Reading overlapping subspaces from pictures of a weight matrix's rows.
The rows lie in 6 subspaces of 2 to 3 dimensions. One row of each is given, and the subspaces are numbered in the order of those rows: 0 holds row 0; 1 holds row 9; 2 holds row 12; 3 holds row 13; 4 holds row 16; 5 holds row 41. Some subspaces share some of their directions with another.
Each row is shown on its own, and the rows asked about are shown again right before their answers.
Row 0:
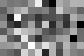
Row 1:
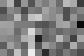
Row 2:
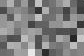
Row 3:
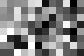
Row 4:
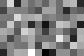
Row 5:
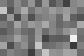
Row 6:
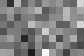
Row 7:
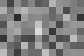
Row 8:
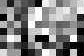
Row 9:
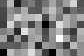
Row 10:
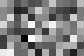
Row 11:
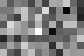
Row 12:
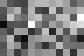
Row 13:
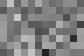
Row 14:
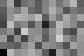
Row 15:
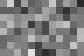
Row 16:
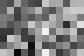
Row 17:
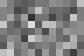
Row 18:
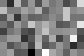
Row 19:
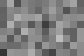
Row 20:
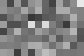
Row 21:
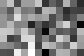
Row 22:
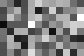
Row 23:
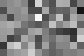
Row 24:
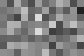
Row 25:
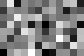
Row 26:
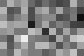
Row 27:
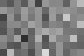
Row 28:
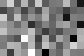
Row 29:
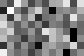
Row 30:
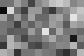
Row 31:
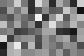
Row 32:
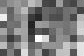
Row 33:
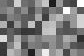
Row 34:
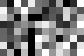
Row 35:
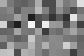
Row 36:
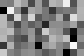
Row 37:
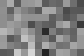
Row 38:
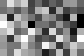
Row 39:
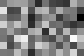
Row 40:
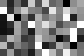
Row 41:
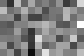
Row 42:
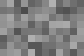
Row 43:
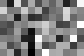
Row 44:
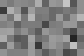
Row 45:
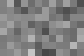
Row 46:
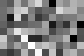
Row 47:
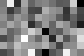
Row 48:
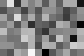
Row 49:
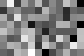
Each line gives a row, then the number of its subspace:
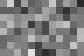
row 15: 0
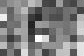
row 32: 5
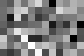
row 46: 0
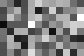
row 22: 2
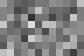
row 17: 0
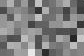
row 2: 3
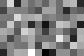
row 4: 1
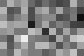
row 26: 2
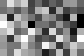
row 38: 2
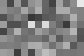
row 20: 0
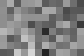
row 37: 4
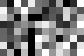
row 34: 5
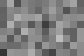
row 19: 1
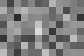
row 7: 3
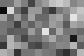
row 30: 4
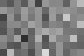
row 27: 1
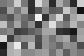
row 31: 3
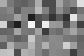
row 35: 0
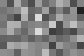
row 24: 3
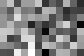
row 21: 4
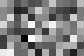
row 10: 0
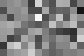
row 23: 3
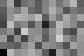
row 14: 1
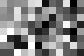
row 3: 4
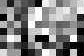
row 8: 5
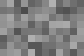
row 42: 0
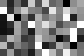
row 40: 2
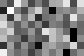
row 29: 2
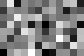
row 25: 1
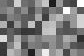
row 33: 3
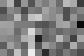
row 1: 5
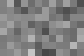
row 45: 0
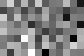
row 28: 1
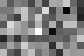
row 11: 3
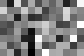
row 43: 5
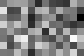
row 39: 2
